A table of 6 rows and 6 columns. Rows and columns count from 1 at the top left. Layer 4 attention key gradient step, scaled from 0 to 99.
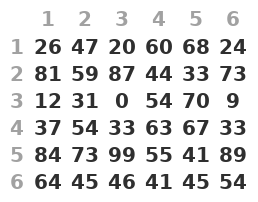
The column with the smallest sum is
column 6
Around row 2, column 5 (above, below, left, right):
68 70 44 73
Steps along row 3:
up down up up down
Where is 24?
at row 1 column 6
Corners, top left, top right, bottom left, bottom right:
26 24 64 54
